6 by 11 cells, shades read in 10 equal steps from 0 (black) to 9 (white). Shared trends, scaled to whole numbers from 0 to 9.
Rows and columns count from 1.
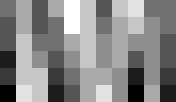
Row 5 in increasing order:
1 2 2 2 4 5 5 6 6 7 7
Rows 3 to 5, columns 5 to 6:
6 7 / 5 7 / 4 6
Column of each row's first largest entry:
5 5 2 2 2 2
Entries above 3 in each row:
9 9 9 7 7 6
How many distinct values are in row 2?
6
